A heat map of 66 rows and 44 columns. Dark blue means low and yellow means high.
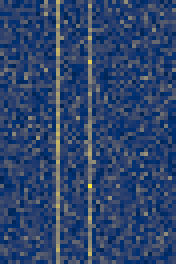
Odd lines: columns 15 and 23. Slope: none. Histogram: skewed, a long tail of high values. Average level on the scale: 20%.
